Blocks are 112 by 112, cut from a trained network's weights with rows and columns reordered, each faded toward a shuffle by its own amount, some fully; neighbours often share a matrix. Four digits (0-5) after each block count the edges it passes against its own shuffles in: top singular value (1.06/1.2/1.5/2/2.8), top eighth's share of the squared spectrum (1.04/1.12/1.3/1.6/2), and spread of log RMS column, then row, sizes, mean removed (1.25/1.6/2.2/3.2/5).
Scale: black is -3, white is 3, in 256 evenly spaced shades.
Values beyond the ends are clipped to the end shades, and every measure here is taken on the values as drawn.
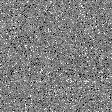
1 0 0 0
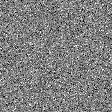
0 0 0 0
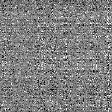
3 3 3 1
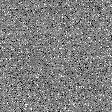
1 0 0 0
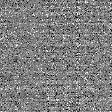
3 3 3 0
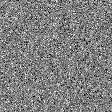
0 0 0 0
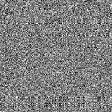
4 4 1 3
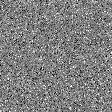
0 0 0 0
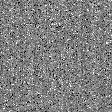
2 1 0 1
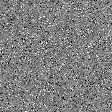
0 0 0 0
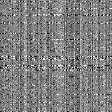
4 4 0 4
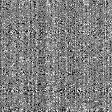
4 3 0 3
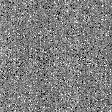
2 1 0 1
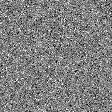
2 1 0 0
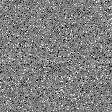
1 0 0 0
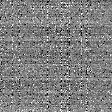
4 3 3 0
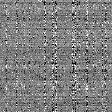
4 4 4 0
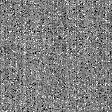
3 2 0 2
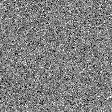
1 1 0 0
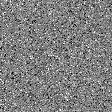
1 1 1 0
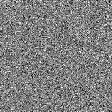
3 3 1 1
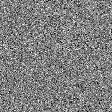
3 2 0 0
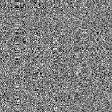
4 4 3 2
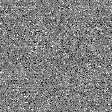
2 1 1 0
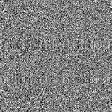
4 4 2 2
